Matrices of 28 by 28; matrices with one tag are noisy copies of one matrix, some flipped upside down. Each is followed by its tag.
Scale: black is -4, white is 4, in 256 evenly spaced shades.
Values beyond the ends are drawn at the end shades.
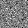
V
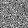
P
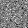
V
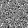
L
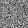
P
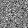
V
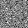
V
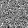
L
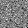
V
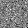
V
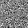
L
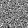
L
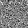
L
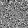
L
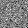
V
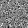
L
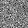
P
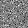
P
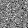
V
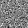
L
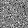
P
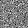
P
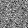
V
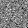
V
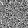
L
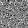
L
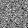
V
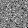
V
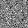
V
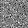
P
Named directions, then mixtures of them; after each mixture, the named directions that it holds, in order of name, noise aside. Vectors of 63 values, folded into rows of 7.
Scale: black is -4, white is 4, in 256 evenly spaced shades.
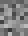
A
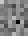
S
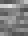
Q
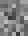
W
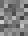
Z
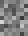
Z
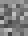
A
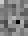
S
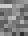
Q, W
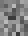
W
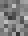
W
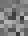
A, W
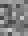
A, Q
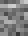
Q, W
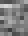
A, Q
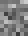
Q, W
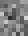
W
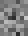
A, W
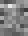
Q, Z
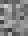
A, Q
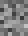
A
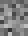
A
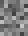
Z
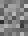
Z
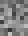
A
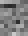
Q, S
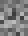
A, W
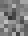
W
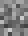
A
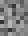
A, S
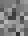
A, W
